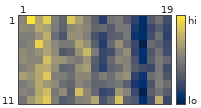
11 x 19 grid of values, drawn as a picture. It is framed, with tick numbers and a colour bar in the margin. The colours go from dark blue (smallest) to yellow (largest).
The values follow a bell shape. Stripes running up and down repeat 4 times from left to right. The field climbs toward the left.
